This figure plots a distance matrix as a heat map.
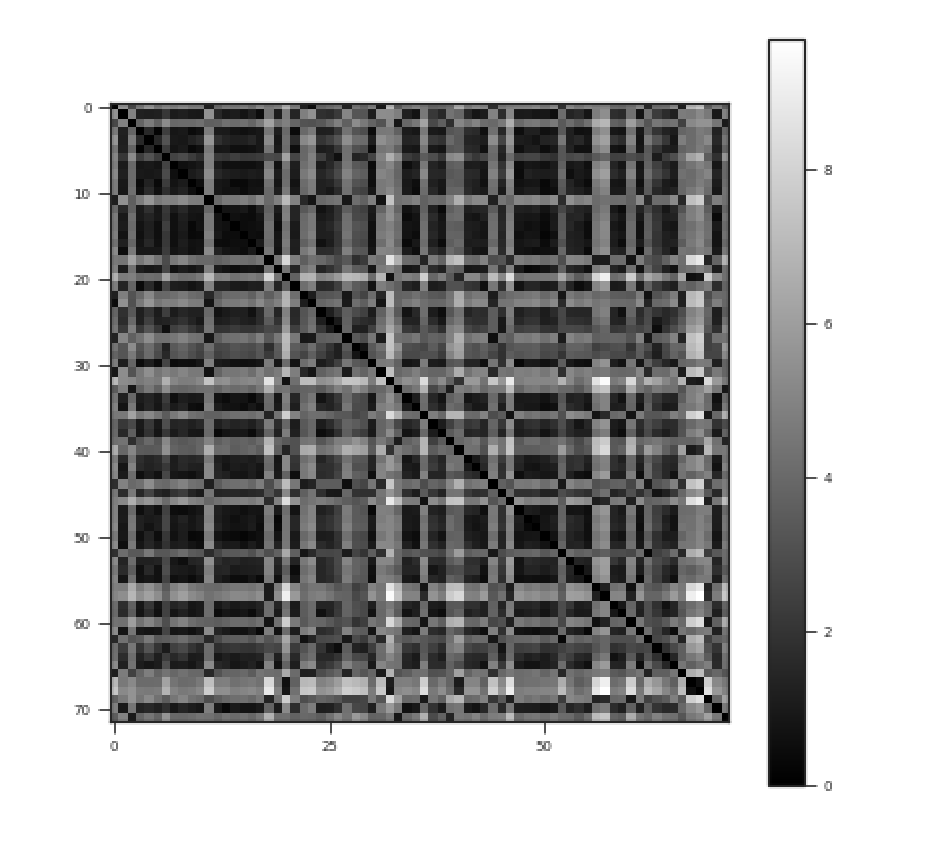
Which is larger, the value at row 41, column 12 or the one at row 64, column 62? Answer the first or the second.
the second
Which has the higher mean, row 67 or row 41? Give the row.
67
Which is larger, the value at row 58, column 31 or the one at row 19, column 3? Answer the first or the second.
the first
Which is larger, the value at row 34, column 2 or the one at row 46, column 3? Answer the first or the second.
the second
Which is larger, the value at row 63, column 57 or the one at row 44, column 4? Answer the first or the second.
the second
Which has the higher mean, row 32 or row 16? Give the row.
32
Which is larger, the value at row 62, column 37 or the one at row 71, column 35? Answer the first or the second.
the second
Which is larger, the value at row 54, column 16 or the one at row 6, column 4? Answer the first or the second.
the second
